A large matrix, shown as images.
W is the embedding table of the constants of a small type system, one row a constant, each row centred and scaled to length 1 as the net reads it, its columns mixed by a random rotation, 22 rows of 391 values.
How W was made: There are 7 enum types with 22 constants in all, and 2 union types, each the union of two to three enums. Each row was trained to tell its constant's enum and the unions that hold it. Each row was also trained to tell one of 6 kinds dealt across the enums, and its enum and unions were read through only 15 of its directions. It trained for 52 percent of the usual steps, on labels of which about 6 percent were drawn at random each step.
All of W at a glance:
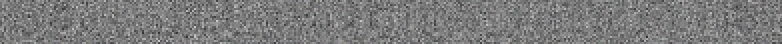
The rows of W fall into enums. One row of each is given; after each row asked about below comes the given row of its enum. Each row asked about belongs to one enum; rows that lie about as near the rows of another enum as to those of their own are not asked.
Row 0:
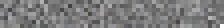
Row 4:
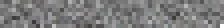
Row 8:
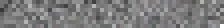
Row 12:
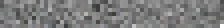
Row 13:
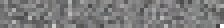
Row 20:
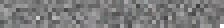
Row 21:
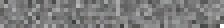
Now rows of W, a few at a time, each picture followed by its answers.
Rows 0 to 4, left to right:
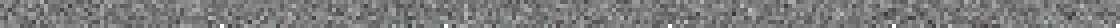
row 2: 8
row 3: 13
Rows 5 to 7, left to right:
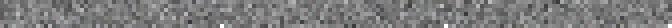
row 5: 8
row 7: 12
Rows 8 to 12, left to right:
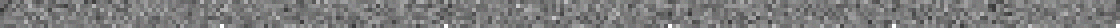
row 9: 0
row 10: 13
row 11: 12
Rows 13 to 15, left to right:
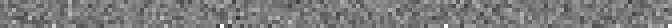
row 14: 8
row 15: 20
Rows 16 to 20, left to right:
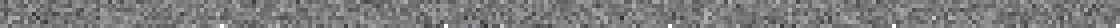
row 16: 21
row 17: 21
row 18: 4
